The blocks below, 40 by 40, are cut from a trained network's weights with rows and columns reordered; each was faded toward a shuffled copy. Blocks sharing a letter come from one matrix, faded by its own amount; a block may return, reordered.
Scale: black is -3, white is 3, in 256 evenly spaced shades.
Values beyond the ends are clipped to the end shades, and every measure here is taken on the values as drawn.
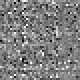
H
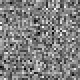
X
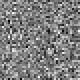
X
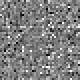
H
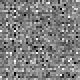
H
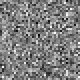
X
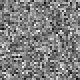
X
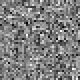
X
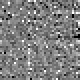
H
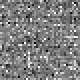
H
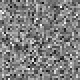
X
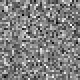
X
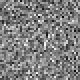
X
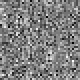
X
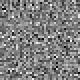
X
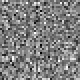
X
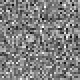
X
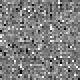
H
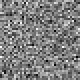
X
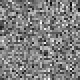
X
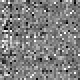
H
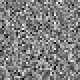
X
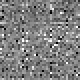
H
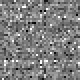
H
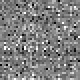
H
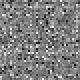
H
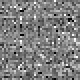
H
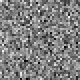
X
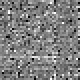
H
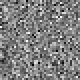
X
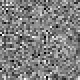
X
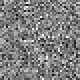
X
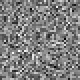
X
